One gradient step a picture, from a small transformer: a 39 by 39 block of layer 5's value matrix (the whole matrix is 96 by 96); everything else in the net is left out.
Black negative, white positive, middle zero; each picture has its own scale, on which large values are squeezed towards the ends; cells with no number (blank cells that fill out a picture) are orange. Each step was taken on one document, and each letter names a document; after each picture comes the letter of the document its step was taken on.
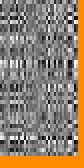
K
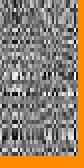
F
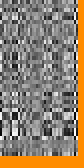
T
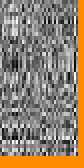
F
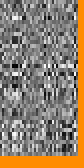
F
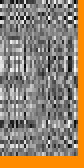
K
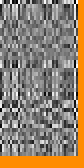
T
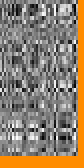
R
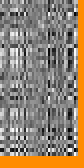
K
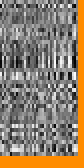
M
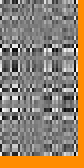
T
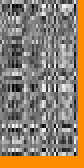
R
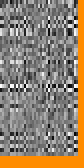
K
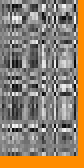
R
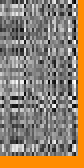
M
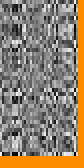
F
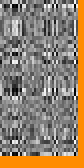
F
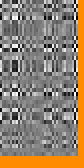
T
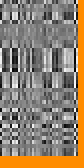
T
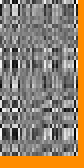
T
